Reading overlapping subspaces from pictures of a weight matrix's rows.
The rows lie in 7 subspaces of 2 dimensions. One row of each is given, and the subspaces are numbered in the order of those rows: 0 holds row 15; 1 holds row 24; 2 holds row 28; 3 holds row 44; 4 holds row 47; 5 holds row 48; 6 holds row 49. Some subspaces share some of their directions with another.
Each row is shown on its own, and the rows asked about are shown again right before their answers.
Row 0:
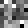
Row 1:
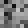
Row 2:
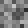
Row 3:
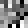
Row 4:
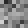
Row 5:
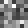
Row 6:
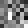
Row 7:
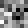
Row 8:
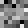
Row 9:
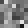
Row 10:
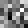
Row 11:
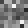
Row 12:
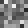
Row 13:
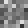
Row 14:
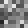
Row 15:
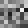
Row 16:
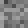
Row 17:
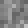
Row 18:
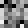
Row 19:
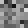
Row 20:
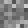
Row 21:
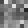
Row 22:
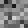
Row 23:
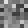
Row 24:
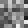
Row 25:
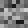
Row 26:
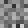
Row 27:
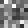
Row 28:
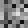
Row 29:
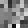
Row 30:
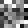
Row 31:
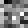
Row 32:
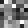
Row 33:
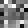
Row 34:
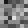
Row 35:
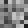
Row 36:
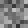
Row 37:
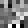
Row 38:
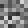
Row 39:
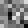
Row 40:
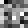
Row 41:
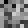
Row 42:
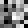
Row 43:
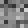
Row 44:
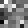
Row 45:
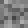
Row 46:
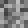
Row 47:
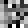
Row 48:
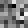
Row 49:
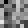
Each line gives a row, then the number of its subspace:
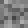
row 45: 5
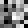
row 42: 1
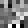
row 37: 4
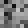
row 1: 6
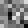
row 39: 0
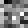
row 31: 5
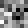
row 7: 3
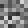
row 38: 2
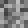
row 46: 6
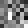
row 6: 0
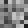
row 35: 1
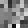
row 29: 4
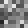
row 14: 3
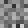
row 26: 4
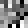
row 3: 4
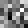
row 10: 0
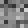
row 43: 0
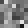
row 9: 1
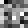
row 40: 5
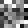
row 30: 1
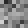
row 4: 3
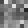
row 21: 2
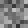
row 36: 1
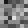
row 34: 5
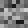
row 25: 6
